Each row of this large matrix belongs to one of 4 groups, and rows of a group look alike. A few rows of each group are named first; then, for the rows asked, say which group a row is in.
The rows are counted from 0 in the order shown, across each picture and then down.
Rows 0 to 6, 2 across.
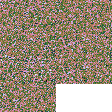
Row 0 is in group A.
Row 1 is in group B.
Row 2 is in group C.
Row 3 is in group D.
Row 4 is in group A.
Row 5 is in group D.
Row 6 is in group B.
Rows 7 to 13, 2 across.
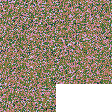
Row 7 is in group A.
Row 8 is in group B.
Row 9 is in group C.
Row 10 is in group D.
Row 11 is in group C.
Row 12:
B
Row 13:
A
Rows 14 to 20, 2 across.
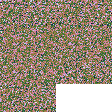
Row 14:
A
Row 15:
A
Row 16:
B
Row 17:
B
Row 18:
B
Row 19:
D
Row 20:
A
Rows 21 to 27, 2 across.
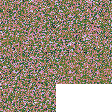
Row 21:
C
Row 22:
B
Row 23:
A
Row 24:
D
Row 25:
B
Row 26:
B
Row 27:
A
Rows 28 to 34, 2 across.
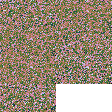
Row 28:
A
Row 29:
C
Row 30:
C
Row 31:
D
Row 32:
C
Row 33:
C
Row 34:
A
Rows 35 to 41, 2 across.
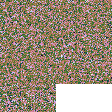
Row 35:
D
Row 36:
C
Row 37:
B
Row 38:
D
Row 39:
D
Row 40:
A
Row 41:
D
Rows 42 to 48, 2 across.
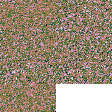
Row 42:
A
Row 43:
D
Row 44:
B
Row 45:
A
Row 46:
D
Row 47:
D
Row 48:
C
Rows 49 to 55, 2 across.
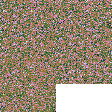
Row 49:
B
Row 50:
C
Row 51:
B
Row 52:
B
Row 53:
D
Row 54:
D
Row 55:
C
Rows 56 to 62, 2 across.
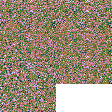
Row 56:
C
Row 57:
C
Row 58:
D
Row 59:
C
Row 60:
D
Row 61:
C
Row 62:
B
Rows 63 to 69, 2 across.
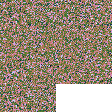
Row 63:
D
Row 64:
A
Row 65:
B
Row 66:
C
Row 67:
D
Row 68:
A
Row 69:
D
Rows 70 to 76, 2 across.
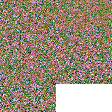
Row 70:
B
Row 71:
B
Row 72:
D
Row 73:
B
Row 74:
C
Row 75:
A
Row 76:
B
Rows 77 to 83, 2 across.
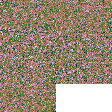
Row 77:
B
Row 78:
C
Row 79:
A
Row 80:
D
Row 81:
C
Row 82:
D
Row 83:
C
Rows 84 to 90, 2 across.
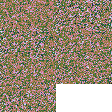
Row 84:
D
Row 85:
B
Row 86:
B
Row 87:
B
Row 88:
B
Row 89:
C
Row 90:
D
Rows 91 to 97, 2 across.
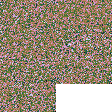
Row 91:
B
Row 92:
A
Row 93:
B
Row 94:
D
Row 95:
A
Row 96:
C
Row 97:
C
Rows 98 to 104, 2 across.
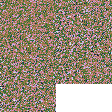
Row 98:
B
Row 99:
D
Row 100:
D
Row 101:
B
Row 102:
B
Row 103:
D
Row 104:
B
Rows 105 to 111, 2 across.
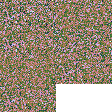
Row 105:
D
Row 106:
A
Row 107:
D
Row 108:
B
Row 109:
C
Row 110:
D
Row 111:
D
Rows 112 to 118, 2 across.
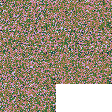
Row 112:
B
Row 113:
C
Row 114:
A
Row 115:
A
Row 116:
C
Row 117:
C
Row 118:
C
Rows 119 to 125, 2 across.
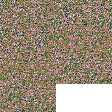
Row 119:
B
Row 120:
D
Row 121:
B
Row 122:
B
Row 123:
A
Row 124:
A
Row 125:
A
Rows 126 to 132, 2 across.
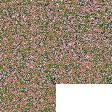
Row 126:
D
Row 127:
A
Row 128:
B
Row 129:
D
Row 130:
C
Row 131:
C
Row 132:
B
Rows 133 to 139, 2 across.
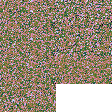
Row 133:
C
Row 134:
A
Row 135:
C
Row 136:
B
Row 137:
C
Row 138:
C
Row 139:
D
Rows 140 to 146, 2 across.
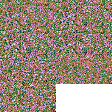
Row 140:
D
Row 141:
D
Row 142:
D
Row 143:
D
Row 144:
A
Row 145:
C
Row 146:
C
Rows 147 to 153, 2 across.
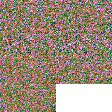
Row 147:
C
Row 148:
A
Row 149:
D
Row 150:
D
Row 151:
C
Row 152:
A
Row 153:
C
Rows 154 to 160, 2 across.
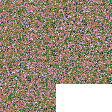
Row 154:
C
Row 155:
D
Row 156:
C
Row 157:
A
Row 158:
D
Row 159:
C
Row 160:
A
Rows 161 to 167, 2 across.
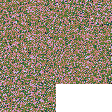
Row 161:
D
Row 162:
A
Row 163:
D
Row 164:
C
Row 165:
B
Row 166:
C
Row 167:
B
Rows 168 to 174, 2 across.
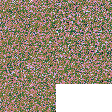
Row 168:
C
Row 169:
D
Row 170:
A
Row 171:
A
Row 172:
D
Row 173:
A
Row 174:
C
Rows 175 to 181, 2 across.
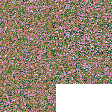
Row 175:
C
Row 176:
A
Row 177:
C
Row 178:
A
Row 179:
A
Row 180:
D
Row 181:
D
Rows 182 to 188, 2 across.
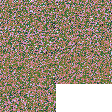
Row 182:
C
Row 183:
A
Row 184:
A
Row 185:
B
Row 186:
C
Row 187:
B
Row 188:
D
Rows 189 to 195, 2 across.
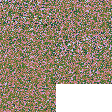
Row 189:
A
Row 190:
C
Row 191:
C
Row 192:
D
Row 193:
C
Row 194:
B
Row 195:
A
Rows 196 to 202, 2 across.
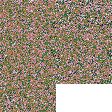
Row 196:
C
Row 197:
A
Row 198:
C
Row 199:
C
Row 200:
B
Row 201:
B
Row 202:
D
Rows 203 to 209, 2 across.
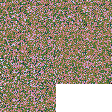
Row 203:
D
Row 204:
D
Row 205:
D
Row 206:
C
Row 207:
B
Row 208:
C
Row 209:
B
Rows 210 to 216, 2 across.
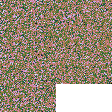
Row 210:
B
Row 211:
D
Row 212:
B
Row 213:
B
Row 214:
A
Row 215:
C
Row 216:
B
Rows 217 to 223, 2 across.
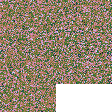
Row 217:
A
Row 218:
D
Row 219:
C
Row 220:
A
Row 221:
D
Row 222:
C
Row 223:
B
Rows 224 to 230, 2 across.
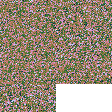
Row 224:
C
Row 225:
D
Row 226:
B
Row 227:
B
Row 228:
A
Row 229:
A
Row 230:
D
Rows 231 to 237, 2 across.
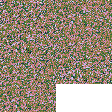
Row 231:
B
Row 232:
D
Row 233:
D
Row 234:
B
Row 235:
B
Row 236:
D
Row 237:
D
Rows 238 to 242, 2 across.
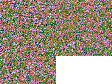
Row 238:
A
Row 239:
C
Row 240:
B
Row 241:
D
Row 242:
D
